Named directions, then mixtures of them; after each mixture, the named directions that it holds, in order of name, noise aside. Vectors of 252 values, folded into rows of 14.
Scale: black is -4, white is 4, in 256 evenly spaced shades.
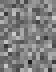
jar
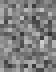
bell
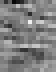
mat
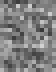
bell, mat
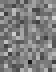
jar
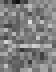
jar, mat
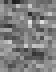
bell, mat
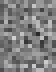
bell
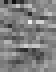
mat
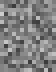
bell, jar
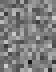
jar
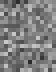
jar, mat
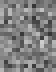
bell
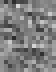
bell, mat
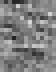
bell, mat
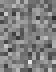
jar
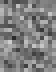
bell, mat
